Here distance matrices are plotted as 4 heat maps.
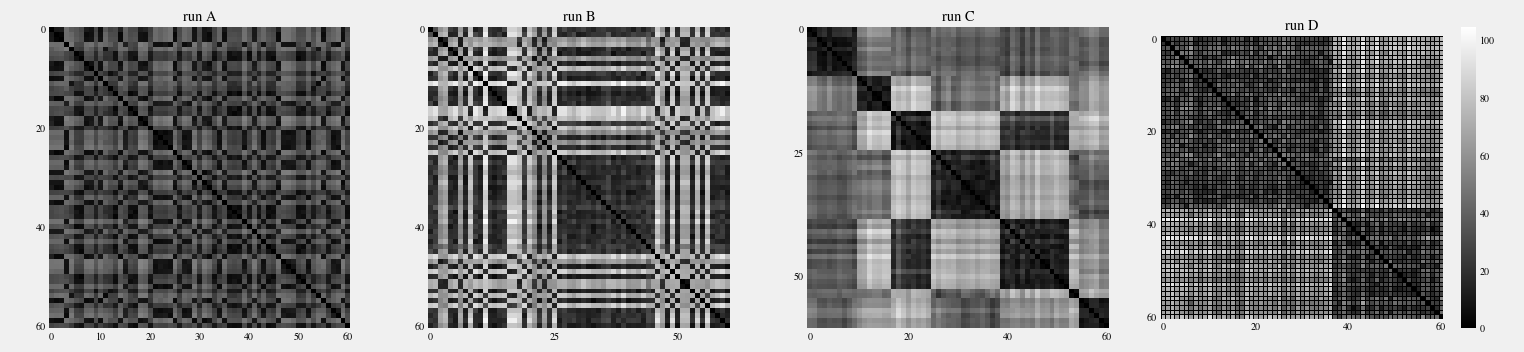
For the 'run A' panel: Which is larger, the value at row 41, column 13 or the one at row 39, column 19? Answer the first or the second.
the second
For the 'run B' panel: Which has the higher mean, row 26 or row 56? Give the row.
56
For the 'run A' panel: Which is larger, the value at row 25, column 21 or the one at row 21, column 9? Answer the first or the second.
the first
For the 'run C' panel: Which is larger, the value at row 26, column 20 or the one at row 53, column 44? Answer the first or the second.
the second
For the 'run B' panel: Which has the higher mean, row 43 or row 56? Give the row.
56
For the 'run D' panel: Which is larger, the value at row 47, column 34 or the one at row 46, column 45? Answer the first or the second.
the first
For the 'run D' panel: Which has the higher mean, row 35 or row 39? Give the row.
39
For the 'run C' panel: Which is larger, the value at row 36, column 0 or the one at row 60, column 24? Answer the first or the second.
the second
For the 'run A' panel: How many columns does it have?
61
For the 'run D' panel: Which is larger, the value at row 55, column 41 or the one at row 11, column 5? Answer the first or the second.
the second
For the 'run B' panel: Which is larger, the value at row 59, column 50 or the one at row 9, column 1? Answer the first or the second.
the second
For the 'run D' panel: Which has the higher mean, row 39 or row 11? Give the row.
39
